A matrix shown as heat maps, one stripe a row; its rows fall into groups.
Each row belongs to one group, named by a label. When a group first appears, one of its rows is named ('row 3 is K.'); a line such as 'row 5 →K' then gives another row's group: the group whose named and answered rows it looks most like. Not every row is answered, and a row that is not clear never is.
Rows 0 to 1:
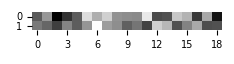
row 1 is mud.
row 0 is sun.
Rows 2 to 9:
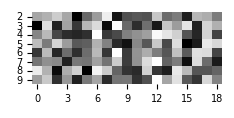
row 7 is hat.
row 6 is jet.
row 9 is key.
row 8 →sun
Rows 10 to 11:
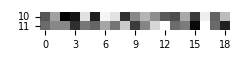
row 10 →sun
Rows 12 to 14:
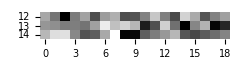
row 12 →sun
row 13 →mud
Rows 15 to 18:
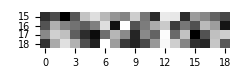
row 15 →mud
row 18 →key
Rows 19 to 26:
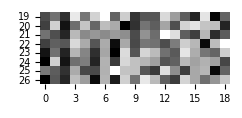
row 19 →mud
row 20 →sun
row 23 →jet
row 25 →mud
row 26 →jet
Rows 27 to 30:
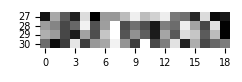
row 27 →hat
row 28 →sun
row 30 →mud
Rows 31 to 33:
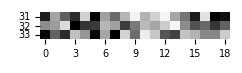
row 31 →hat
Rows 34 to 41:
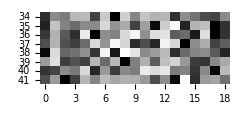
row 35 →mud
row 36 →hat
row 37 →mud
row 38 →hat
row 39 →key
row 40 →hat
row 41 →sun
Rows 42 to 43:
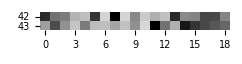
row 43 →mud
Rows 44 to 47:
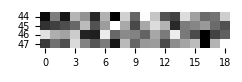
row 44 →jet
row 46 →key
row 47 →jet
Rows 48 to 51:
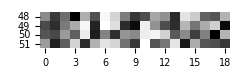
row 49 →sun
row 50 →hat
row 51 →mud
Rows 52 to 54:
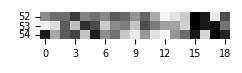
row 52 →key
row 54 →hat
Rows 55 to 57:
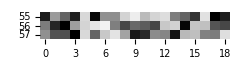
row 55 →hat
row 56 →mud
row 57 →sun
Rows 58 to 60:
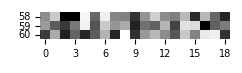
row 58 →sun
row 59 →sun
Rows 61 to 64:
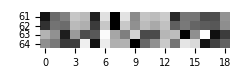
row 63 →mud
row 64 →sun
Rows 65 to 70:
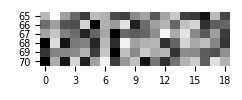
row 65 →key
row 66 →sun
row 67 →key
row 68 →jet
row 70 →jet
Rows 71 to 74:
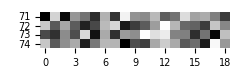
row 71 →jet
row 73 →hat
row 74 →key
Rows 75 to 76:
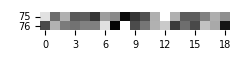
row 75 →key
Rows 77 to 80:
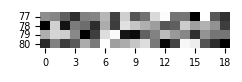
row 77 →hat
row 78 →jet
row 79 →key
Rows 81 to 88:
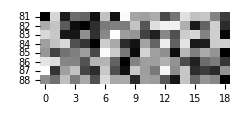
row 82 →key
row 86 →key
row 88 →sun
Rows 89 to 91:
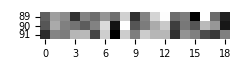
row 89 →hat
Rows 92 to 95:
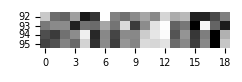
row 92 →key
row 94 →hat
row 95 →hat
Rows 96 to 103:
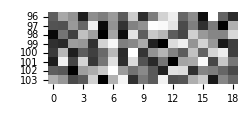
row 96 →hat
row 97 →hat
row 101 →jet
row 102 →mud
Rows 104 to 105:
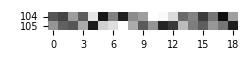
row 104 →hat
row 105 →mud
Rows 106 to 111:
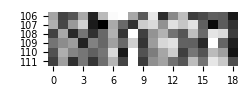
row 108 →jet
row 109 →hat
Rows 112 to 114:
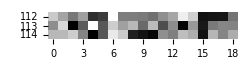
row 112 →key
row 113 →sun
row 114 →key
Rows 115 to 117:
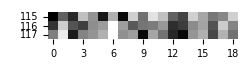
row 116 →sun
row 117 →sun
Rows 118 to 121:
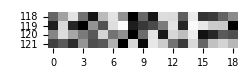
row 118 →key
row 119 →sun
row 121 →jet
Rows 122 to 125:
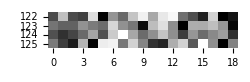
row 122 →hat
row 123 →sun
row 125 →mud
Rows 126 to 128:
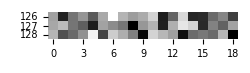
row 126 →mud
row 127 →key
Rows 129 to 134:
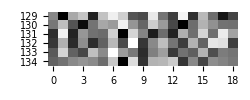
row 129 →mud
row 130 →sun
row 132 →jet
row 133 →sun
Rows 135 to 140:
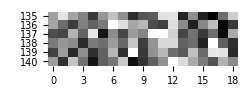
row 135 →key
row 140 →key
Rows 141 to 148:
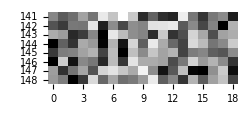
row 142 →hat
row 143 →sun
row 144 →jet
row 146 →jet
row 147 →mud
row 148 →sun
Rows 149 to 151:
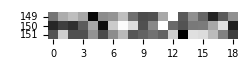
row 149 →key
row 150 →sun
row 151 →sun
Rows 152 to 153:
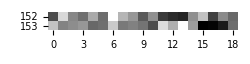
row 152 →sun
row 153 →key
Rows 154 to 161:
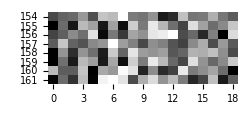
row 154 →mud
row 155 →jet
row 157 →sun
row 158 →jet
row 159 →jet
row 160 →mud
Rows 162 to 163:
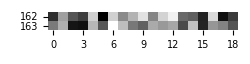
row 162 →hat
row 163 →sun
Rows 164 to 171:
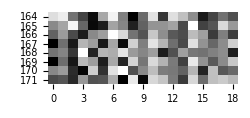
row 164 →key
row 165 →key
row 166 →sun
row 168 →mud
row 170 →sun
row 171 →jet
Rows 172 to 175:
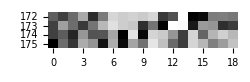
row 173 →mud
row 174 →jet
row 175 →jet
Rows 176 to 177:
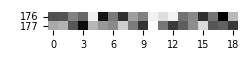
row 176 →hat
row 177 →sun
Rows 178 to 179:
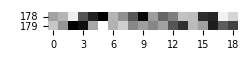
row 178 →key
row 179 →sun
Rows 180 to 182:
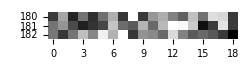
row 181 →key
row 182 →mud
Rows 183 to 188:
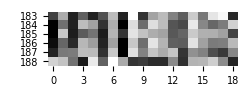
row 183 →jet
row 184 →jet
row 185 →jet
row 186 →jet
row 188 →sun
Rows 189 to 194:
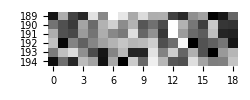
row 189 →sun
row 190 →mud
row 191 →mud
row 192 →mud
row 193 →key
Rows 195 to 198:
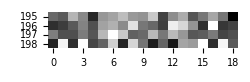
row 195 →mud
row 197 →mud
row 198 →jet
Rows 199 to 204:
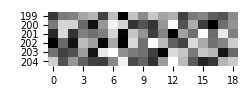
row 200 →key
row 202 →jet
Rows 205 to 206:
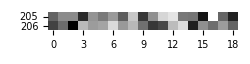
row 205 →hat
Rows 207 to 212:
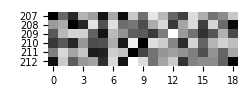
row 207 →jet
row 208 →sun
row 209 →key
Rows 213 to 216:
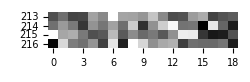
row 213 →sun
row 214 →hat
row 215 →key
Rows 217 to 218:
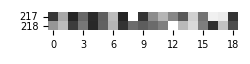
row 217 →jet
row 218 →key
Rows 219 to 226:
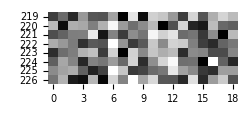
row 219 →jet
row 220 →mud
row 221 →hat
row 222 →key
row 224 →hat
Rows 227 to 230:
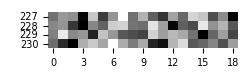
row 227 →sun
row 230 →mud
